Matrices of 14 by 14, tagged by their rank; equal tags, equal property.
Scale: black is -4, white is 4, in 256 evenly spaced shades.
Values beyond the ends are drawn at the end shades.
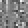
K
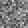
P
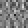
K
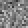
P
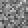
P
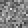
P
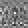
K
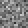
P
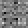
K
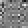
K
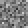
P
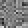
K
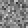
P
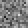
P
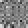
K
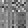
K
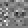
K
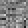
K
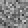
P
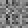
K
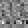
K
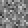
P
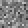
P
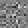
K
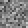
P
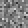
P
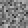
P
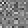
K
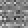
K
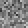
P
